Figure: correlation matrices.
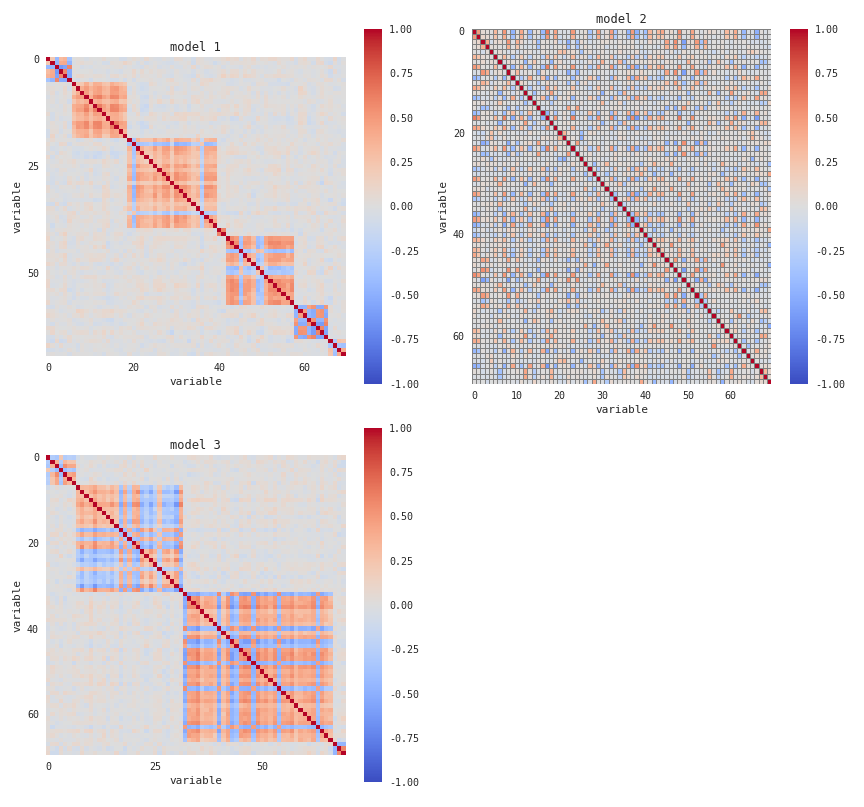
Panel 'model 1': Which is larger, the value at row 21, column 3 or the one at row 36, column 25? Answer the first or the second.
the first
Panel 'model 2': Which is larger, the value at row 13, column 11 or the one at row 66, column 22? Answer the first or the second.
the second
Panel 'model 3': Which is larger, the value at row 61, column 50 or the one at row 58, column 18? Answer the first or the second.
the first
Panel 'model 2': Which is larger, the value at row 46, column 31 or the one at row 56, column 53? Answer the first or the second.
the first
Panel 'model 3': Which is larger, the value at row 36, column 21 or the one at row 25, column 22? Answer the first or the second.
the second
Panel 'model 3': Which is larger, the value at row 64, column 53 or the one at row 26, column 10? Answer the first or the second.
the first
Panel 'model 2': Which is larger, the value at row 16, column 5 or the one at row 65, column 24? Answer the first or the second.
the second
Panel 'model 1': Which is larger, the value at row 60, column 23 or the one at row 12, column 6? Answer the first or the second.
the second
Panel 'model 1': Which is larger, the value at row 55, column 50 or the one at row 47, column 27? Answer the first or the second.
the second
